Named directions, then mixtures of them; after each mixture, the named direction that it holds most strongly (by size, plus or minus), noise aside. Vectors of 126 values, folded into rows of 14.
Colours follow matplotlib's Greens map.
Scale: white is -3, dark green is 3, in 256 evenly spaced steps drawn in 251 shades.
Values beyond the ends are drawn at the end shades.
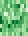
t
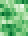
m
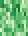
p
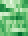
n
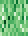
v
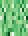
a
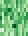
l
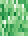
v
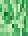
t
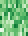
l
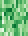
l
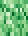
a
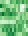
m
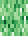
v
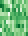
p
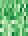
t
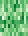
v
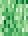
v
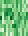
l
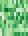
v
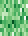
t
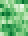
m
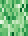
t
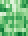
n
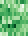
m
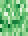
t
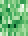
t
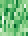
l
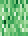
v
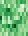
l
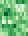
m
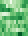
n
